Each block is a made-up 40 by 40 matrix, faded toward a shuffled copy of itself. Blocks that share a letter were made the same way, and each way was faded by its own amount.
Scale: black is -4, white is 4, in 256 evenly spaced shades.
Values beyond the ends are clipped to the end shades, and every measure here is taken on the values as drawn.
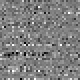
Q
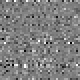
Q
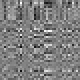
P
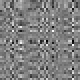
P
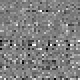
Q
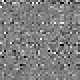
Q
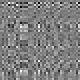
P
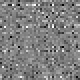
Q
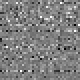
Q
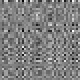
P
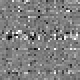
Q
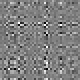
P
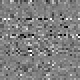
Q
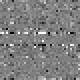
Q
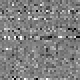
Q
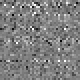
Q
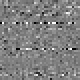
Q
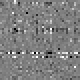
Q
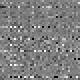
Q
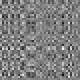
P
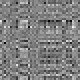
P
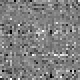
Q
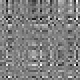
P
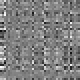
P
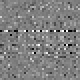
Q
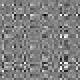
P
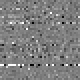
Q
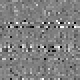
Q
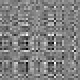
P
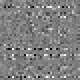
Q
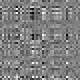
P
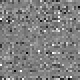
Q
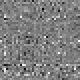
Q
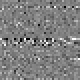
Q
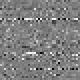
Q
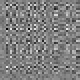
P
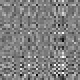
P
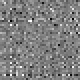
Q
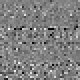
Q
